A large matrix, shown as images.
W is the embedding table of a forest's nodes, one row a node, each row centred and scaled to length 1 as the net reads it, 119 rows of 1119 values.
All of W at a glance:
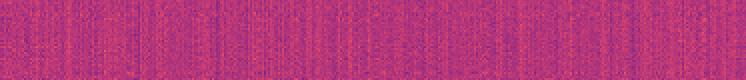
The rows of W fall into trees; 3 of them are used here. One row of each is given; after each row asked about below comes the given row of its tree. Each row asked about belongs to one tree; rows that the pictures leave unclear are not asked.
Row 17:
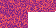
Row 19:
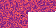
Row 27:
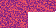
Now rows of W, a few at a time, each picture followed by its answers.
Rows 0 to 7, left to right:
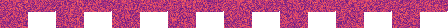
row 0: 19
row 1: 27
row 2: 17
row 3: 19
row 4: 19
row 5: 17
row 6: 19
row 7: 27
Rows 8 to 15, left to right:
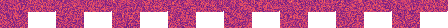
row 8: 17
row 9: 27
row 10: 17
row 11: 27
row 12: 17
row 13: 17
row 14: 27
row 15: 17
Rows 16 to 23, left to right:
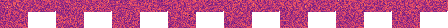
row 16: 19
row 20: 19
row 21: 19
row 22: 19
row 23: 19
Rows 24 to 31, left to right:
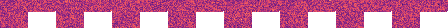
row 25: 17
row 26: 19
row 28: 27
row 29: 27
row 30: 19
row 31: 27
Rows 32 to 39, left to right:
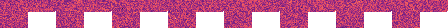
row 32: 27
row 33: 27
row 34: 17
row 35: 17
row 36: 19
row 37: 17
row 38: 27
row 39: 19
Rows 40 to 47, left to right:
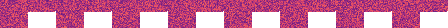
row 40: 27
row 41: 17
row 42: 27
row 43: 27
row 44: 19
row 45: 27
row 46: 27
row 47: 19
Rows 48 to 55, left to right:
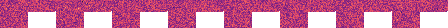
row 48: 27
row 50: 17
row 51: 27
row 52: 27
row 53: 17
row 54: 27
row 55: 19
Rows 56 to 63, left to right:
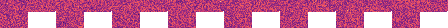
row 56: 17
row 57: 19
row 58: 27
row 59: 27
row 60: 27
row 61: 27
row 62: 27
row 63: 19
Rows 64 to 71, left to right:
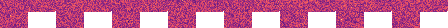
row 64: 17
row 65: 27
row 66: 17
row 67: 27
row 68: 17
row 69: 19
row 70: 19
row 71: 19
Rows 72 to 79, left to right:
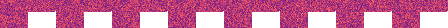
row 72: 17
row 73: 27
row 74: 27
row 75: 27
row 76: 27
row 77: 27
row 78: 17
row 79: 17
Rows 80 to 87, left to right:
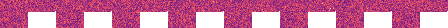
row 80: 19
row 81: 17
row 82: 17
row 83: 27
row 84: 27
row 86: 27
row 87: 19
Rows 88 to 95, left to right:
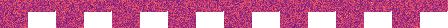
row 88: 19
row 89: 19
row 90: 17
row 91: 27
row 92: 27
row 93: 17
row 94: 17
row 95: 19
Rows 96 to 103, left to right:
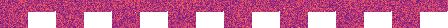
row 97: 17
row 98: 19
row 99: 19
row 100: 27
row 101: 27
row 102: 19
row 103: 27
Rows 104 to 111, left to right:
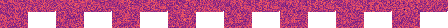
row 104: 17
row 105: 19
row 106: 17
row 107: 27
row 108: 17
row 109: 17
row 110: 17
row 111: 19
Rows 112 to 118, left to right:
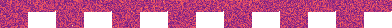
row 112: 17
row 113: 27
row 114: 17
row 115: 19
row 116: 19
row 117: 27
